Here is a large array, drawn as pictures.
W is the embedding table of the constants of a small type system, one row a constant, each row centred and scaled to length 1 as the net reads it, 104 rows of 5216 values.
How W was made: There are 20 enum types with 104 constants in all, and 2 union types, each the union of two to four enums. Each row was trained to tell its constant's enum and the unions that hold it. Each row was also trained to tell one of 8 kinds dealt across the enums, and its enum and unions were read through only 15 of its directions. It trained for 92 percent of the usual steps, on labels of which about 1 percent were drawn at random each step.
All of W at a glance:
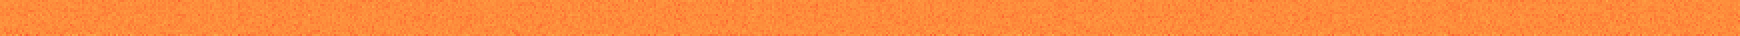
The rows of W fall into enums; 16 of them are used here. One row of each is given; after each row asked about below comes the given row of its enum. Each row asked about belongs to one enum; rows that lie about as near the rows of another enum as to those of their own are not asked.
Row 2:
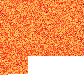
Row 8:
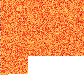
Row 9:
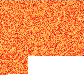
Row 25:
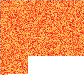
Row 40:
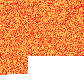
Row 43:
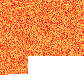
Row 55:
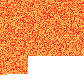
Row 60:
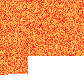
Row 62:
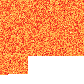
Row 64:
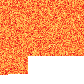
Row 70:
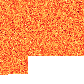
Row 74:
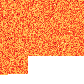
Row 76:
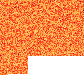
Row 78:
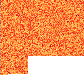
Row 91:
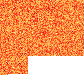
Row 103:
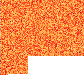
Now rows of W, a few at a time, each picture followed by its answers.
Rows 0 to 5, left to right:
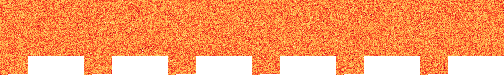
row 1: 2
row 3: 9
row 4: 43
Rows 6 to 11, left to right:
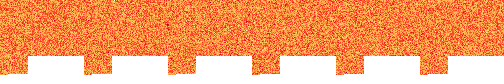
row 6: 55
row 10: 60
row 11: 76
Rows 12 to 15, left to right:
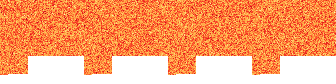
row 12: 76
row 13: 8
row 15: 8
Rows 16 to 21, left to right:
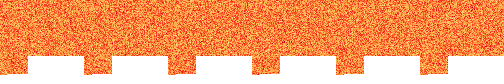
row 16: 74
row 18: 103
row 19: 62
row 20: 60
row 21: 103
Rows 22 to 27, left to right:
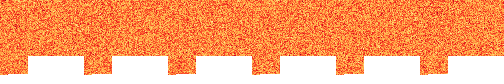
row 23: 25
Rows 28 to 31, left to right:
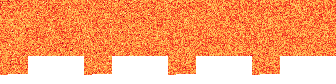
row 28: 55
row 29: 70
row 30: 76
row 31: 76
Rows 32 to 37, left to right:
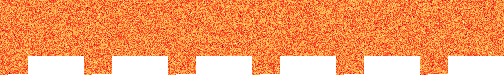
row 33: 55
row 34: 2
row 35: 78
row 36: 25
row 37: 25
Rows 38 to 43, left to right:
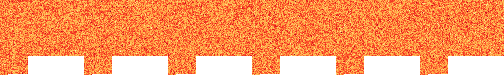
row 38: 2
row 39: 43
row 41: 78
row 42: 9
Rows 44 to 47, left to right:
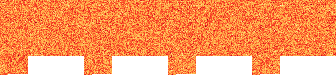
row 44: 9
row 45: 103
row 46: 43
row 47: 60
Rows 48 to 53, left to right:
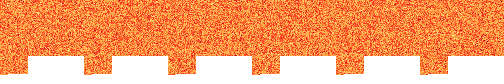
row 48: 8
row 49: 55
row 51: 62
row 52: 62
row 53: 2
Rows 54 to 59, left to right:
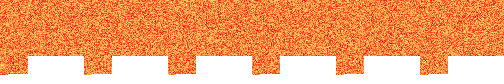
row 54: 103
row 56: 9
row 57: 76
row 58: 78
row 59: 25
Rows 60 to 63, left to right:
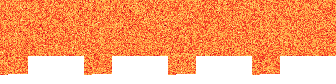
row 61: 25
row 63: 9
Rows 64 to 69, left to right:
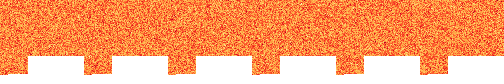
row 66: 103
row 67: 64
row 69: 9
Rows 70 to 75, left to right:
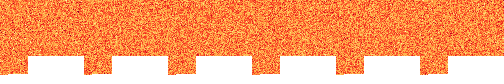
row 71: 62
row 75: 8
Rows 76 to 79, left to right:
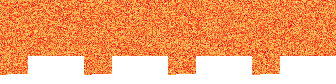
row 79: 78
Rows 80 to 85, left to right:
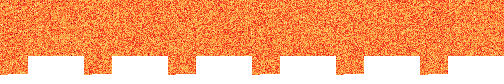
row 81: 74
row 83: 70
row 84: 8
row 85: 43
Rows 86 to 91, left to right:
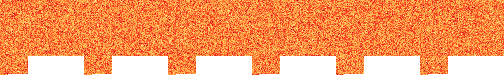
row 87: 78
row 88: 25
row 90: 55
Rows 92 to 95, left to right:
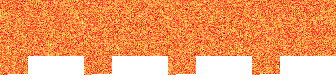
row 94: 64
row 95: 62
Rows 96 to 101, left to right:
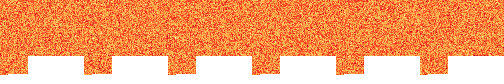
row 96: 60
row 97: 91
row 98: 60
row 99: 74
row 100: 2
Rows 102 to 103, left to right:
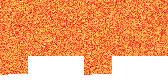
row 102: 8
